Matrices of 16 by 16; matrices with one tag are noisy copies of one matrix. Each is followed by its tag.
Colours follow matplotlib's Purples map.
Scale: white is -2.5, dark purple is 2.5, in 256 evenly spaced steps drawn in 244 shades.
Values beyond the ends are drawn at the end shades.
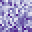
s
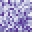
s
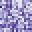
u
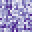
u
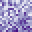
s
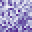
s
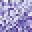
s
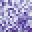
s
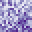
s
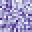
u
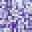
u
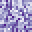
u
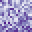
s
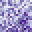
s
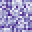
u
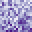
s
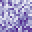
s
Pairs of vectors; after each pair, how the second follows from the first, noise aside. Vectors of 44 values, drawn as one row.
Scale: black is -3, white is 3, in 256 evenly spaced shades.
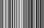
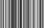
sign-scrambled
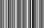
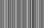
shrunk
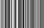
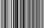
sign-scrambled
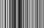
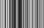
copied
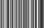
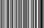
copied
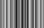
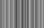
shrunk
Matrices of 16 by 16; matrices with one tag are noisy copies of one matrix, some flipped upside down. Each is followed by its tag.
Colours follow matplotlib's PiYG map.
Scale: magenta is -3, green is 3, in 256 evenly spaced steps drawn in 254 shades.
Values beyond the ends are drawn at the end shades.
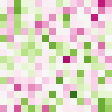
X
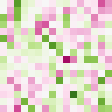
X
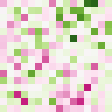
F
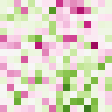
F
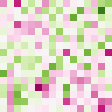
X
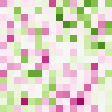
F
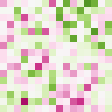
F
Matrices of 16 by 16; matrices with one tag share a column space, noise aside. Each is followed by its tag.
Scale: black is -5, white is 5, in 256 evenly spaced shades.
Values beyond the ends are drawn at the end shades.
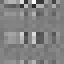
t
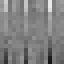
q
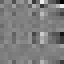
t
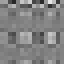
t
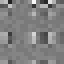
t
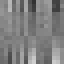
q
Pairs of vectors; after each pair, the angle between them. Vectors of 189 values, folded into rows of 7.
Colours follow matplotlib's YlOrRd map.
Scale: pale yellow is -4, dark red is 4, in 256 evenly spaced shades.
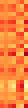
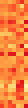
nearly parallel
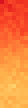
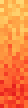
nearly opposite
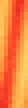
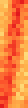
nearly parallel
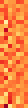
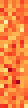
partly aligned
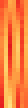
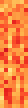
partly opposed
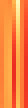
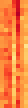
nearly opposite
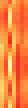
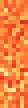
orthogonal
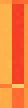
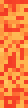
orthogonal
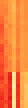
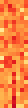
partly opposed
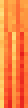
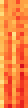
nearly parallel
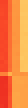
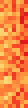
partly opposed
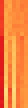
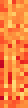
partly aligned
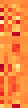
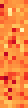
orthogonal
